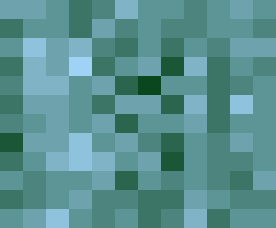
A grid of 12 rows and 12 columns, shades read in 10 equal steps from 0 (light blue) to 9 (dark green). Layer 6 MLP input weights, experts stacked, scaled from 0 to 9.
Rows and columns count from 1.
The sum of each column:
63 39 36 39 50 57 55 69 42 62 47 49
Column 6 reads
2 5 6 4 7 3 7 3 4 7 5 4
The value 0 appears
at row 4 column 4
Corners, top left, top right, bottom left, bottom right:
3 4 4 4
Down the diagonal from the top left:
3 4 3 0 3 3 4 7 4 5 5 4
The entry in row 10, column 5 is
3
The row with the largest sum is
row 11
